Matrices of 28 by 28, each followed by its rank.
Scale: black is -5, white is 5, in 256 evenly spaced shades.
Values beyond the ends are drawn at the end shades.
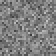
full rank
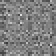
five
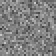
full rank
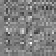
five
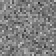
full rank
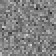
full rank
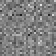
five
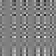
one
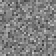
full rank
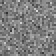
full rank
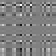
one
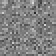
five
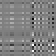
one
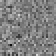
five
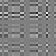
one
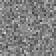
full rank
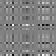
one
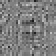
five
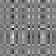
one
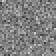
full rank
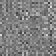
five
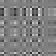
one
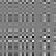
one
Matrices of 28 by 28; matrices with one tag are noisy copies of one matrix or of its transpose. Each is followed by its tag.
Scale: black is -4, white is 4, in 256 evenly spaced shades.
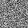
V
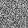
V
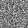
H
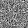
H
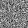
H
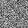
V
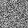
V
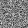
H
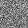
V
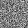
H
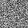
V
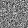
H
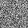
V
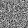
H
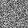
V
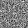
H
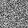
V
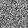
V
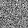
V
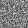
H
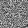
H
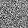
V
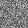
V
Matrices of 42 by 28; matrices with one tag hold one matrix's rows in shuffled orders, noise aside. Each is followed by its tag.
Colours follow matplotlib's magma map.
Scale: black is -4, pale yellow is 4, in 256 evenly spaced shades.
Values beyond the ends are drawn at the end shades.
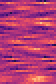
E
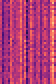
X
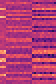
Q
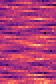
E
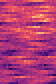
E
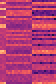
Q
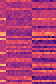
Q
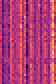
X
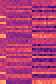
Q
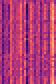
X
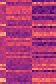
Q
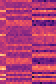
Q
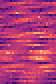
E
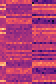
Q
